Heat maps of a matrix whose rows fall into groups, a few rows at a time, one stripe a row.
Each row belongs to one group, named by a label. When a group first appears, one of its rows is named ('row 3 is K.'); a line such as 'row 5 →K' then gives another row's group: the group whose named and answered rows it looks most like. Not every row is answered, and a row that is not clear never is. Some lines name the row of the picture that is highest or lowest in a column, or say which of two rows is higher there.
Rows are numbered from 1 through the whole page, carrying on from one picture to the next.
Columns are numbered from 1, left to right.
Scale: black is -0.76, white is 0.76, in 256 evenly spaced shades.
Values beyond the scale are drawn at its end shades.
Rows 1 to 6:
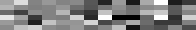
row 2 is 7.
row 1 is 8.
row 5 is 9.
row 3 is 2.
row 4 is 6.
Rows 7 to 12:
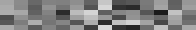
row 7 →6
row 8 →6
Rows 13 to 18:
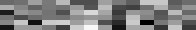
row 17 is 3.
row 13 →2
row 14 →6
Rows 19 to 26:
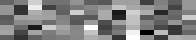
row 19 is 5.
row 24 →9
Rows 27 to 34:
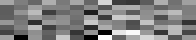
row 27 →6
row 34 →2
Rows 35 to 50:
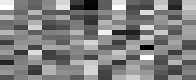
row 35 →7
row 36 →7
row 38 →7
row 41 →6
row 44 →3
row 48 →9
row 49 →9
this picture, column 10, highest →50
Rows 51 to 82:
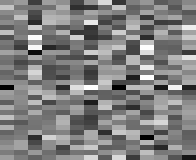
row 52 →7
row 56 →5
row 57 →7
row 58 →5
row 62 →5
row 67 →6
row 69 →8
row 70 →3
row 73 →5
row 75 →2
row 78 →3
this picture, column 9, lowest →68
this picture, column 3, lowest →61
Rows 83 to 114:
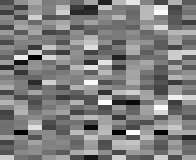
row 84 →2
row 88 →2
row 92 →9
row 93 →5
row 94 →3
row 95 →2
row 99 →9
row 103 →6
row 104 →8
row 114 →7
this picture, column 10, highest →109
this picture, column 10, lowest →103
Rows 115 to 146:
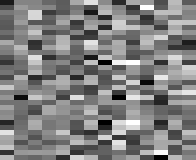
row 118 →5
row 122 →2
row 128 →5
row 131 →3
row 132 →7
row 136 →9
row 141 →7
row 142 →6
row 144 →7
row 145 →2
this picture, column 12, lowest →146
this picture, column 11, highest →116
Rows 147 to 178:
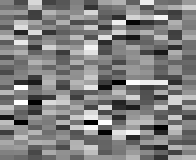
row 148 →5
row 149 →9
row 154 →6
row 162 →9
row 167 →3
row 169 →9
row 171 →2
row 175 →8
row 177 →9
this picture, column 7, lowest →171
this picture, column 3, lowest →167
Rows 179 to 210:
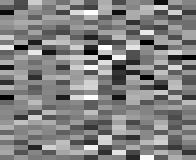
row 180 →2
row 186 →7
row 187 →3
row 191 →6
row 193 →6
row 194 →3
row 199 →5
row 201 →9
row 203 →8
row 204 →7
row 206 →6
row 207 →2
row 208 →9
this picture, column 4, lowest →189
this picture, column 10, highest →188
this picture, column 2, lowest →188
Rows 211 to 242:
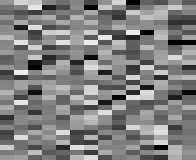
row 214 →8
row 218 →6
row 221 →6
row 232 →7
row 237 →2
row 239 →2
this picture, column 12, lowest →240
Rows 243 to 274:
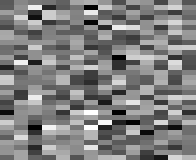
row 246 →3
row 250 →6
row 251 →8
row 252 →5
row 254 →8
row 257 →2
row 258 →7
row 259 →7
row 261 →8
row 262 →5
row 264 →2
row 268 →9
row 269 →3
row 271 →6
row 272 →9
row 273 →3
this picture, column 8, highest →267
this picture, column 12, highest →267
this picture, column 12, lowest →274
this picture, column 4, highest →268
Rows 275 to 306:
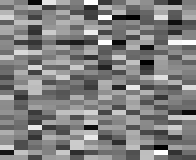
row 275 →9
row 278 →6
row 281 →9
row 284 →3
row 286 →7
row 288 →5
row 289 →3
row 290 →2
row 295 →3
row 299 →9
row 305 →2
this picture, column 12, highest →305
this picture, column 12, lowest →304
